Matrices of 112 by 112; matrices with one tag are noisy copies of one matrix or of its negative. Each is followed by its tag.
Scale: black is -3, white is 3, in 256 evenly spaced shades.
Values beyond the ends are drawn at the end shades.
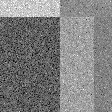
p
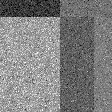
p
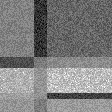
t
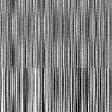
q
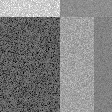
p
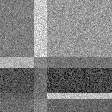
t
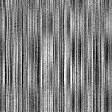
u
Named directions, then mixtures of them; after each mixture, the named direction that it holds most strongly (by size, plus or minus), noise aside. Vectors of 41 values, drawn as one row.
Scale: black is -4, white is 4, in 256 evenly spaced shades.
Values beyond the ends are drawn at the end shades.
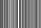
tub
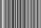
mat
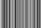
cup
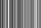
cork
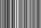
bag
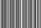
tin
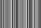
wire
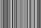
wire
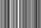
cork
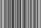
mat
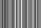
tin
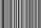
mat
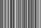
cup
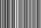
bag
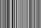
bag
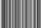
cup
